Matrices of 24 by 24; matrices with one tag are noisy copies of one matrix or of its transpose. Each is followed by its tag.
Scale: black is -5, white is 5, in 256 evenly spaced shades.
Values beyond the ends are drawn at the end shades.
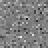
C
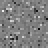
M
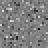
M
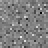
C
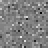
C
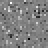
M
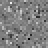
M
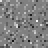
C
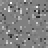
M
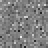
C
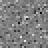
C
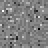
M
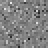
M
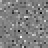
C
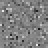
M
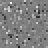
M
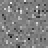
M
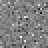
C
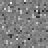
M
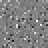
C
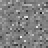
C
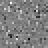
M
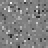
M
